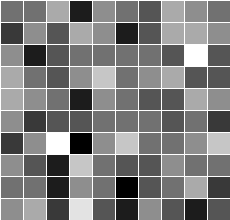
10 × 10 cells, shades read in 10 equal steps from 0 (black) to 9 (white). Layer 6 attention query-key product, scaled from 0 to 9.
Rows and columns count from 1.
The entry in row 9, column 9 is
6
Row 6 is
5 2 3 3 4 4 4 3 4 2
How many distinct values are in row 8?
5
